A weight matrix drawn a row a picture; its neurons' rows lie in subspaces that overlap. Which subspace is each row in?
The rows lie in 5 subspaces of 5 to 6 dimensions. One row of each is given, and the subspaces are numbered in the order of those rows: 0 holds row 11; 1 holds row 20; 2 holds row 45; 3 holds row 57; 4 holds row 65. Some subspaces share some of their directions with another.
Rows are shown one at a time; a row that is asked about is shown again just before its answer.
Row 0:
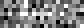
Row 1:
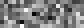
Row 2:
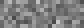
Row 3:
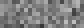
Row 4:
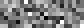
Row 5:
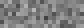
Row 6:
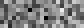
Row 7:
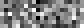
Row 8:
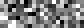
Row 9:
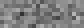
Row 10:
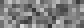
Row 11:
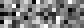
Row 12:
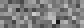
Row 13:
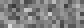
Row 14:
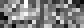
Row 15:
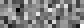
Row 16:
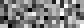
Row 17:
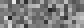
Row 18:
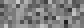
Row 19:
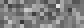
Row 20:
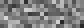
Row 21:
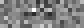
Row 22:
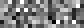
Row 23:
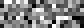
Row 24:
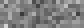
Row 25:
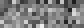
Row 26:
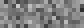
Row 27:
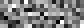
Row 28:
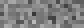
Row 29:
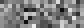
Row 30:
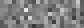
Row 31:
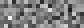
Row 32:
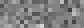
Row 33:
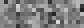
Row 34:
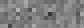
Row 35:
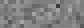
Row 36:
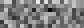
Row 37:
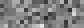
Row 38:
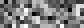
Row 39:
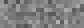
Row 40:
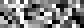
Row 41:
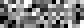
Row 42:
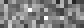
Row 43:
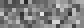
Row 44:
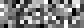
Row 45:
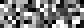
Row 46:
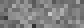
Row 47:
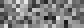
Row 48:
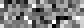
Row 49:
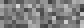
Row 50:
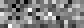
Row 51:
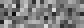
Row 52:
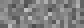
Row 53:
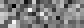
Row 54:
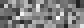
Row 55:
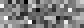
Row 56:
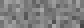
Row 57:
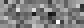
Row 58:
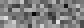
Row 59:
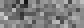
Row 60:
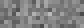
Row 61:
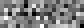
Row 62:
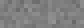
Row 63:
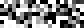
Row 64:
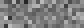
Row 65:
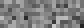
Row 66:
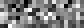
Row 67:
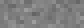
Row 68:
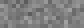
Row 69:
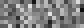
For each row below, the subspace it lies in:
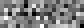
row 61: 0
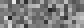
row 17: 4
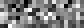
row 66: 0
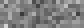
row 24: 4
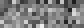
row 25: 2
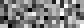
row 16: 1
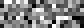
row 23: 4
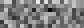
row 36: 2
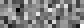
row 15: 4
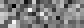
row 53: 0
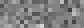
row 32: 3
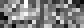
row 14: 1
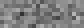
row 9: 4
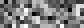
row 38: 4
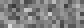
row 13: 0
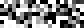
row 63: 0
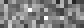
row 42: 1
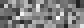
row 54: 4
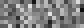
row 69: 3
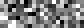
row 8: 0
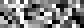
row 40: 1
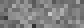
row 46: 2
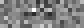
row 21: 2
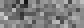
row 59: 1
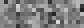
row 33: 3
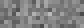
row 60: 0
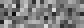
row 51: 0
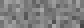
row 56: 4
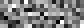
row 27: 1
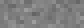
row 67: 4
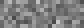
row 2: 2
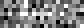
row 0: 0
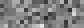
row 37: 3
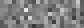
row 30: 2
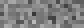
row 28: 1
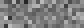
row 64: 4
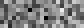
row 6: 1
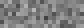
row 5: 0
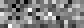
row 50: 0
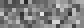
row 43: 1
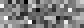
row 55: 4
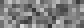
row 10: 2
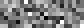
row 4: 1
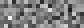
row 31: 4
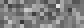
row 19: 1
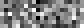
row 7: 0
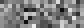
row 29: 2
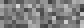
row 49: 3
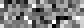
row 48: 4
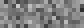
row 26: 3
